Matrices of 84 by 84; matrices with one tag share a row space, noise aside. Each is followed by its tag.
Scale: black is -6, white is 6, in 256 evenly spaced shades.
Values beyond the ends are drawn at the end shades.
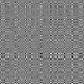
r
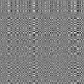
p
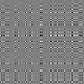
r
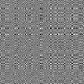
r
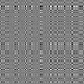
r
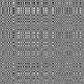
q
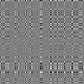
r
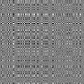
q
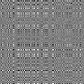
q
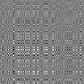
q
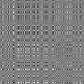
q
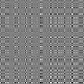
r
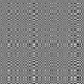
p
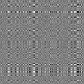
p
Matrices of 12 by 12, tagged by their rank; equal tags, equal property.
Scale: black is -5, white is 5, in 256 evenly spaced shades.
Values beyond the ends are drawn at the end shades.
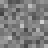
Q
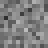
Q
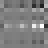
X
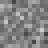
Q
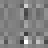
X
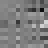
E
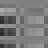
X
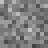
Q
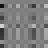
X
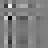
X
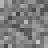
Q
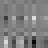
X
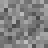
Q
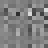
E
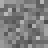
Q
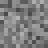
Q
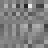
E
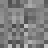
E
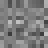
E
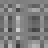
X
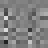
E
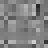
E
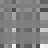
X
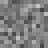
Q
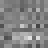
E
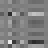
X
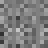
E
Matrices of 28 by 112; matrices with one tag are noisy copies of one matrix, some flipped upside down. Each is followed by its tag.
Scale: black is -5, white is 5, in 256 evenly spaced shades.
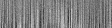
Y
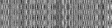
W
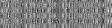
W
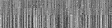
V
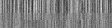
V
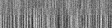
V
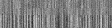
V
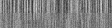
V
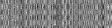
W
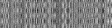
W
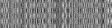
W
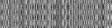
W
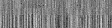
V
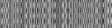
W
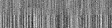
V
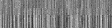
V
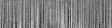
Y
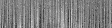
Y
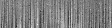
Y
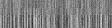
V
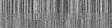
V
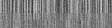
V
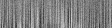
Y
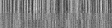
V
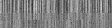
V
